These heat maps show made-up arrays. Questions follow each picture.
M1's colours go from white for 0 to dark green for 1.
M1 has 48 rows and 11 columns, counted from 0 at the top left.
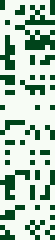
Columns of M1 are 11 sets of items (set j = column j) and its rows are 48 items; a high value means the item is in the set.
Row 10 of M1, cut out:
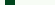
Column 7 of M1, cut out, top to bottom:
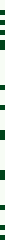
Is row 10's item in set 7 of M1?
no
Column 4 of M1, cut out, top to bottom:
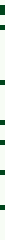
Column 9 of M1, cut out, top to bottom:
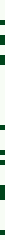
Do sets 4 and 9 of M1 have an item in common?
no
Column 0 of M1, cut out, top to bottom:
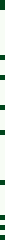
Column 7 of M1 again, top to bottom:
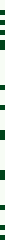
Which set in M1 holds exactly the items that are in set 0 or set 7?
10
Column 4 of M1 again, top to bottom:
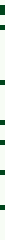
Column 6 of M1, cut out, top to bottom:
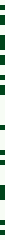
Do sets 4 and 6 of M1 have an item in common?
yes
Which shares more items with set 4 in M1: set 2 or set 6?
set 2
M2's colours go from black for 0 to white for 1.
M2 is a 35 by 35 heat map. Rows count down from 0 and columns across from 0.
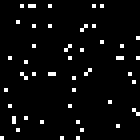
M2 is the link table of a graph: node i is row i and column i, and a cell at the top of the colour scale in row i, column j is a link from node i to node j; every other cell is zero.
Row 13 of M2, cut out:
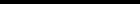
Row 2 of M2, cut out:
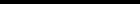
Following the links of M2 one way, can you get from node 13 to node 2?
no
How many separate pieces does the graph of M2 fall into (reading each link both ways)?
2
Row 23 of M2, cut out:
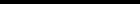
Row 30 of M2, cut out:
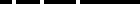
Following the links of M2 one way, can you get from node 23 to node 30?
no
